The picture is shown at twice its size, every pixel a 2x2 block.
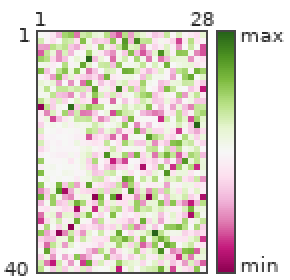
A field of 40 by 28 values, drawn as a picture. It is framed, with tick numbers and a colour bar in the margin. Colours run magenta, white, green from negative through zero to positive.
Seam: none. Grain: fine. Odd patch: calmer, in the middle left. Stripes: none. Calmest part: middle left.
